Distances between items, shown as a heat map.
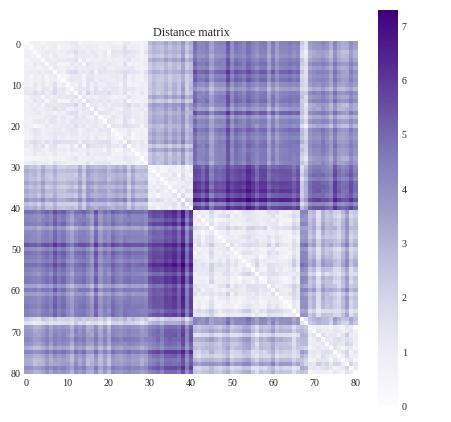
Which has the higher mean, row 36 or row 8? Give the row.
36
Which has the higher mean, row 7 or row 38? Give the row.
38
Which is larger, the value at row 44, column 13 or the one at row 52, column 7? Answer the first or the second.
the second
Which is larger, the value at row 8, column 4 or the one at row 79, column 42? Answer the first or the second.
the second
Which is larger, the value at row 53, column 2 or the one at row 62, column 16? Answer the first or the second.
the first
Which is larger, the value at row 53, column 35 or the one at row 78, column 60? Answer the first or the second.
the first
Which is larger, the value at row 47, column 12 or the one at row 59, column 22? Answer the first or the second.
the first
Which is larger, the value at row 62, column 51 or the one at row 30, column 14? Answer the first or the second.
the second
